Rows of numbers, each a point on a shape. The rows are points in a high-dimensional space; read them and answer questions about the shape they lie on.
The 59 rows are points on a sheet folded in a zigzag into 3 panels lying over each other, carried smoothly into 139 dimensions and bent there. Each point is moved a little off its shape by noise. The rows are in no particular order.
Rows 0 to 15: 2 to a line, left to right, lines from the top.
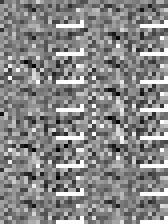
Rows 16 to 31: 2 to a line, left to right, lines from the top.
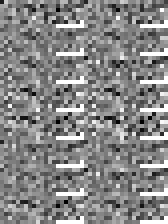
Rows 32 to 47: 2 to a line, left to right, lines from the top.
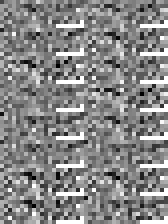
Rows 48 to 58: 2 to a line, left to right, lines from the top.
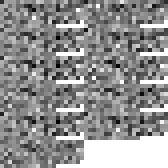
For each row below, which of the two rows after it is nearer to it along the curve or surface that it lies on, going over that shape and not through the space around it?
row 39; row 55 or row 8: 55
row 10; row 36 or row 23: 23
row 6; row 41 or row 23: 23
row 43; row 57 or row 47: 47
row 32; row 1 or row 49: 49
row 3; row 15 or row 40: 40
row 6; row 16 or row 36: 36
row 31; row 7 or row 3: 7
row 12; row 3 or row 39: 3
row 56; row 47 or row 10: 47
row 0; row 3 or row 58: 3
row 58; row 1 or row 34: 1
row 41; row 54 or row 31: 31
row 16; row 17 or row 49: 17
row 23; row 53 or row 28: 53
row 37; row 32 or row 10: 10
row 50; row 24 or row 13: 24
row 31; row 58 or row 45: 45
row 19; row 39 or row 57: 39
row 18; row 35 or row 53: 53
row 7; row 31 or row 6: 31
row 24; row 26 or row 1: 1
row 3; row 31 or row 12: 12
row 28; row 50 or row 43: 50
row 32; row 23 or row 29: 29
